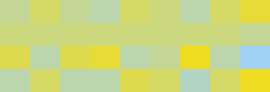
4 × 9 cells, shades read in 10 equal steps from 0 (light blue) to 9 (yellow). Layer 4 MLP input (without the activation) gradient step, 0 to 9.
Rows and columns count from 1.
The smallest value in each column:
3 3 3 3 3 4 2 3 0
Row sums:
45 44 44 45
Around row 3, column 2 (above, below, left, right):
5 6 7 7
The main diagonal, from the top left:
4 5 7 3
